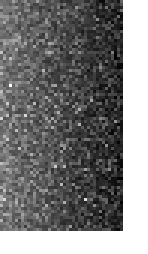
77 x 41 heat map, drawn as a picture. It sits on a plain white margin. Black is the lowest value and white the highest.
No row or column stands out. The grain is fine, like static. There is an overall slope up to the left. No regular stripes run through it. On average the colour sits 30% of the way up the scale.
